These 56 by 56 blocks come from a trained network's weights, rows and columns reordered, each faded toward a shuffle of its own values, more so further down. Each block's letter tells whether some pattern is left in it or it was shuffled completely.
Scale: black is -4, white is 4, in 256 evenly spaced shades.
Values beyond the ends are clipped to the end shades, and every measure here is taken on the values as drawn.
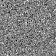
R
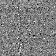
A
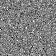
R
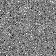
R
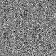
A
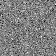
R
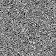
R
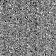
A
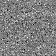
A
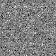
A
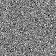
R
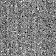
A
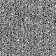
A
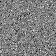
R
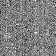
A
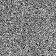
R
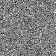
R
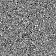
R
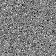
R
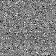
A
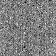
A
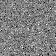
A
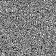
R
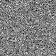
R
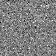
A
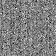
A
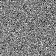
R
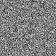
A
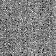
A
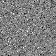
R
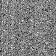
A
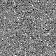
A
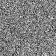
R
